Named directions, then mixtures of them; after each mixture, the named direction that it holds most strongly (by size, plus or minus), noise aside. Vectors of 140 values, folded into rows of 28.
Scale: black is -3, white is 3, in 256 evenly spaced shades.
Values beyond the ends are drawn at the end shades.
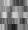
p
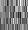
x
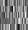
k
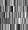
k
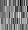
x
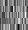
k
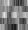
p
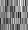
x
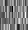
k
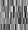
k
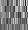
x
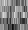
p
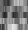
p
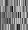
k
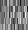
x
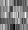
p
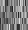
k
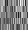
x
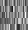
k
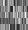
k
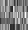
k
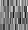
x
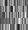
k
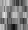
p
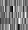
k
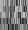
x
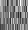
x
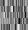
k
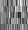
x
